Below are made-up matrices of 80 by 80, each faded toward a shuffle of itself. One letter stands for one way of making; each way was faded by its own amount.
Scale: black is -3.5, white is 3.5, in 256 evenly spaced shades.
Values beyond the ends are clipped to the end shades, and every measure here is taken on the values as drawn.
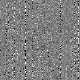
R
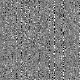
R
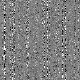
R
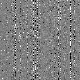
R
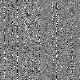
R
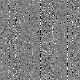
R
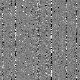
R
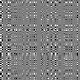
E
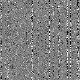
R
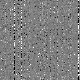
R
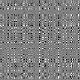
E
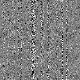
R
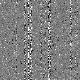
R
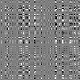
E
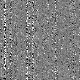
R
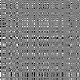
E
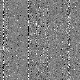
R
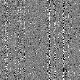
R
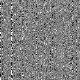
R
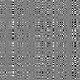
E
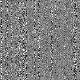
R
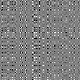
E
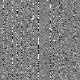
R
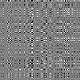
E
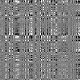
E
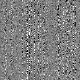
R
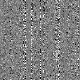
R
